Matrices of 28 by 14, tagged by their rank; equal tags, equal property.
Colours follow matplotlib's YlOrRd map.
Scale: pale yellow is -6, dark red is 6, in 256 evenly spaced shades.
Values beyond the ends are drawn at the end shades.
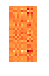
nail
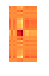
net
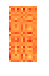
nail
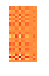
net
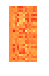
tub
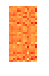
tub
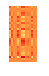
net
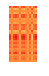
net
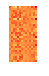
tub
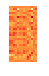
tub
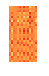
nail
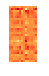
nail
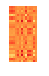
nail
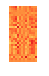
tub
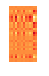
net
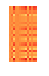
net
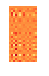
nail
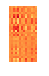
nail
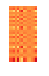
net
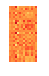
tub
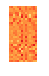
tub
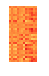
nail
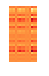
net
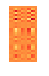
net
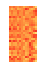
tub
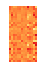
tub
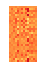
tub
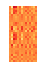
nail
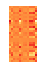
nail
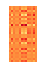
net
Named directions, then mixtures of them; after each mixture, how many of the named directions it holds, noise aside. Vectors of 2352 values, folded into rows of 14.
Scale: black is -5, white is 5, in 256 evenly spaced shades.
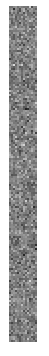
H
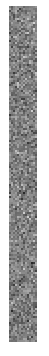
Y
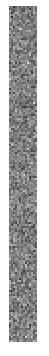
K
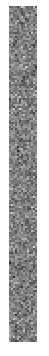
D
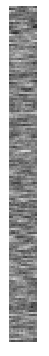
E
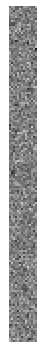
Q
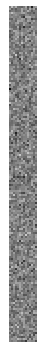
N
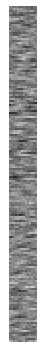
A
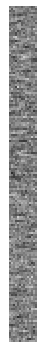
three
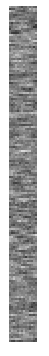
one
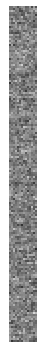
three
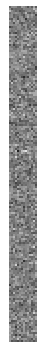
three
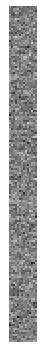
three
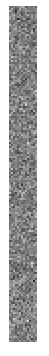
two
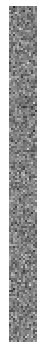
one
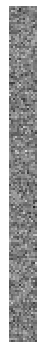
three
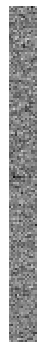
three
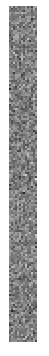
three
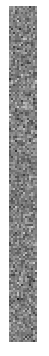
three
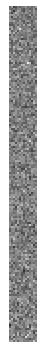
two
